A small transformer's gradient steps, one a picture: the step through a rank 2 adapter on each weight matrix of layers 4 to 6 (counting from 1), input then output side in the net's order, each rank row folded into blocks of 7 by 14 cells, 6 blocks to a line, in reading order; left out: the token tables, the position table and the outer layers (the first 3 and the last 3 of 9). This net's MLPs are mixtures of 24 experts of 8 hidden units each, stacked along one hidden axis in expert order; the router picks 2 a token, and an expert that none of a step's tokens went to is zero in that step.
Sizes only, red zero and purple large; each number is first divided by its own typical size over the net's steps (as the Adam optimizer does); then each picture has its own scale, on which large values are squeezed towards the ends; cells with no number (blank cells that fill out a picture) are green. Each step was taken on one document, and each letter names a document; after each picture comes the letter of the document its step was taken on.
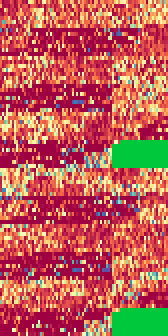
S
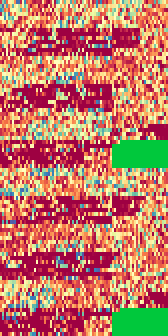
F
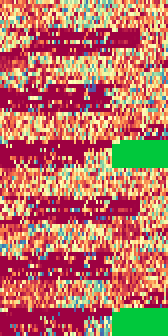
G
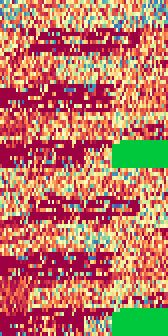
G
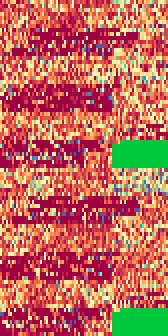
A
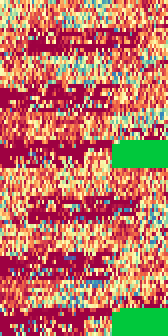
G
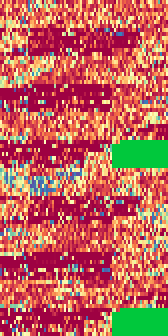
S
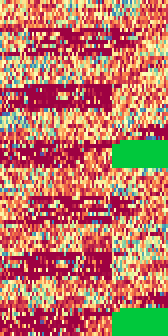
F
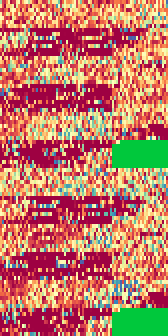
F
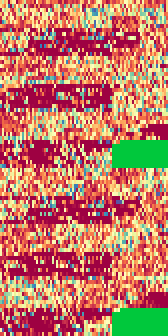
F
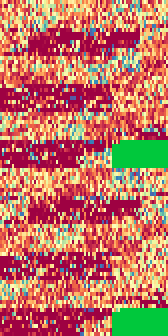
A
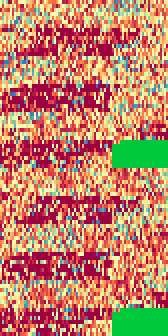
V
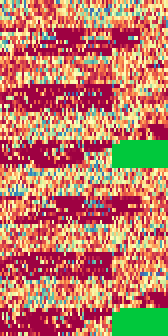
F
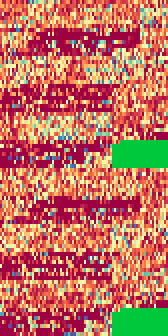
A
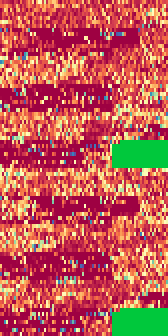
S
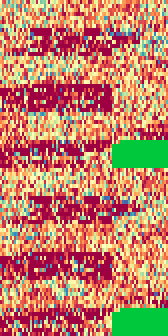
V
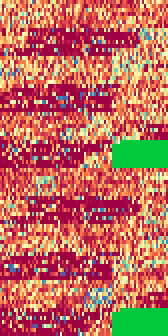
A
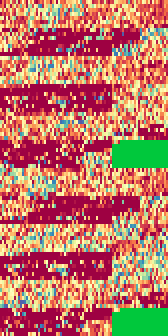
V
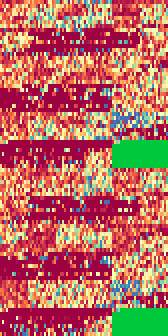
G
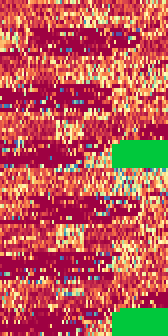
S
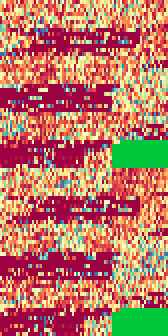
G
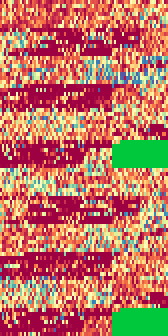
F
